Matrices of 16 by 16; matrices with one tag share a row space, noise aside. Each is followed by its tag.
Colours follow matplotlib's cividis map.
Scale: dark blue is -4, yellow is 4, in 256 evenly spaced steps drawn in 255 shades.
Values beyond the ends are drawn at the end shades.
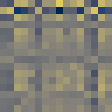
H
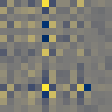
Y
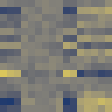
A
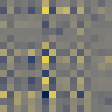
Y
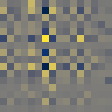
Y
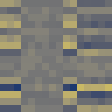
A
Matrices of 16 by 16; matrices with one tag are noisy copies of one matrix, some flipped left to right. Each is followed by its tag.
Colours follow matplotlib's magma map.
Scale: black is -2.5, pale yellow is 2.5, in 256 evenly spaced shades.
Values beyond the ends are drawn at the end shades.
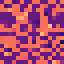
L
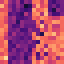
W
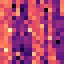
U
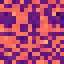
L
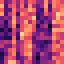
U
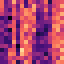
U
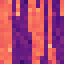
U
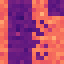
W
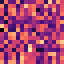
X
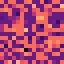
L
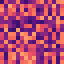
X
